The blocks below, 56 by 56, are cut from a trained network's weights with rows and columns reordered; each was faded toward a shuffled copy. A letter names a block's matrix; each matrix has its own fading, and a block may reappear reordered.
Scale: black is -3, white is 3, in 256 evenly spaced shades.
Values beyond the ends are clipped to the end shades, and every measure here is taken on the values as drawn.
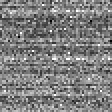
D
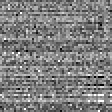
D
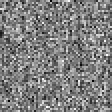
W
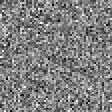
W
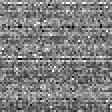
D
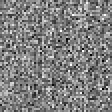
W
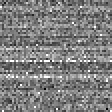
D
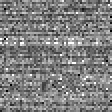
D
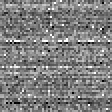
D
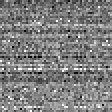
D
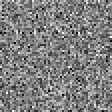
W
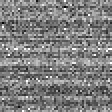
D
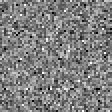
W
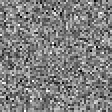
W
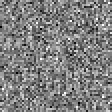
W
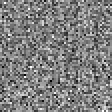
W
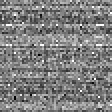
D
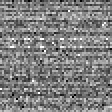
D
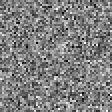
W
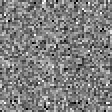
W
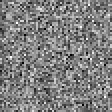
W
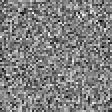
W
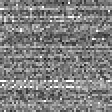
D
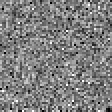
W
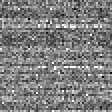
D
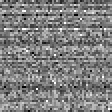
D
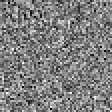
W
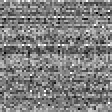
D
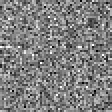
W
